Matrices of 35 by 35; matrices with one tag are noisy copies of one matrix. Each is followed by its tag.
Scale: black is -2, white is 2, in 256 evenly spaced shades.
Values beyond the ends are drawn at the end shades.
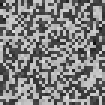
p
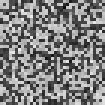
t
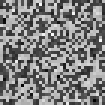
p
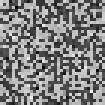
t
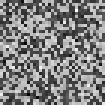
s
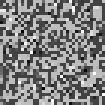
p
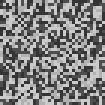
p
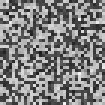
t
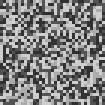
p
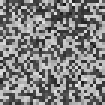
s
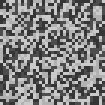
p
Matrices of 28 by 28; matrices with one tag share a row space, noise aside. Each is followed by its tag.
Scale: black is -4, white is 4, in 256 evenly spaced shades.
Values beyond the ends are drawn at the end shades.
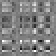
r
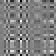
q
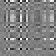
q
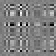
q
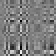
q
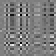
q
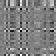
q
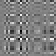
q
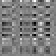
r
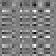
r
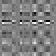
r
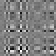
q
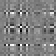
q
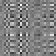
q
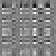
r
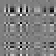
q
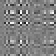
q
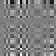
q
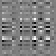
r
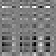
r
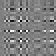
q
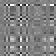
q
